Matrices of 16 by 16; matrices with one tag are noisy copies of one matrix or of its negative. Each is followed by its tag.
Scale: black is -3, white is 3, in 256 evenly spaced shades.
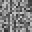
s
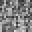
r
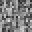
r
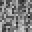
r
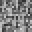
r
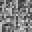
r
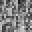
r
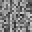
s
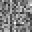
s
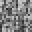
r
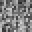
r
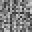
s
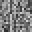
s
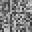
s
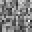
r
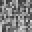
r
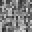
r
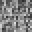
r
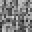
r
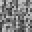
r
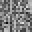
s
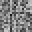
s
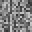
s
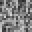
r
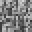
r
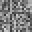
s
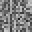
s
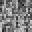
r
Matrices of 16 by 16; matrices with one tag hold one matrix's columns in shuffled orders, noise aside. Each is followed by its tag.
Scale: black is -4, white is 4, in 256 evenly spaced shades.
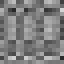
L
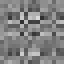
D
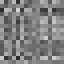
L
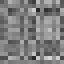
L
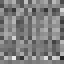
L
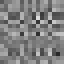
D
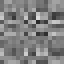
D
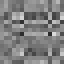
D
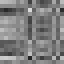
L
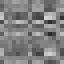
D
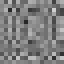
L
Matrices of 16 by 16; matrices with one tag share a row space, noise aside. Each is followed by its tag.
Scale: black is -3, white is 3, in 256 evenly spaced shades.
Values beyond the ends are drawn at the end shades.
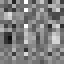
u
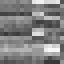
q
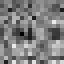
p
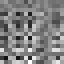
p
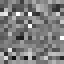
p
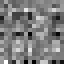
p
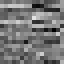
q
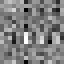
u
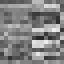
q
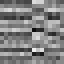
q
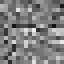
p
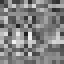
p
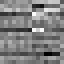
q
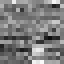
q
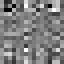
u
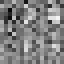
u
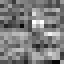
q
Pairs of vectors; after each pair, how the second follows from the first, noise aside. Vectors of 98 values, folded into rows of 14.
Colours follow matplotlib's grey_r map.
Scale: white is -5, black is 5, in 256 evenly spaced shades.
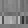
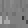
partly zeroed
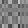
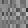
wrapped around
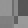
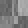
negated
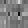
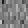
shuffled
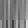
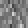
shuffled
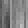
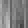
negated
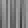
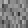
shuffled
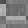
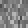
shuffled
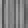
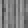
wrapped around
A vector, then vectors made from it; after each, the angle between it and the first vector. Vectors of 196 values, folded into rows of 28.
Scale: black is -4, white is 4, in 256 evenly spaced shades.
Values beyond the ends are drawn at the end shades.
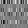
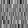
partly aligned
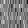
partly opposed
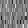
orthogonal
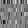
nearly parallel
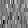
partly aligned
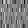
partly opposed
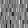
orthogonal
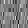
partly opposed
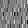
orthogonal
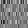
nearly parallel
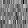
partly aligned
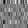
nearly parallel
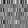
nearly parallel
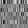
nearly parallel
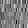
partly opposed
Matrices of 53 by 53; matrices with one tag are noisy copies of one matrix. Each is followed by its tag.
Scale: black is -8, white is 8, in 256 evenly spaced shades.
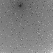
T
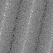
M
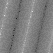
M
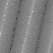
M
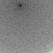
T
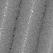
M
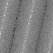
M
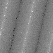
M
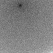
T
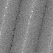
M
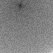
T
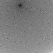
T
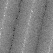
M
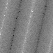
M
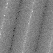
M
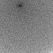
T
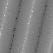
M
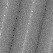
M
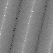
M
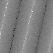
M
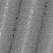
M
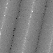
M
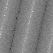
M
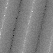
M
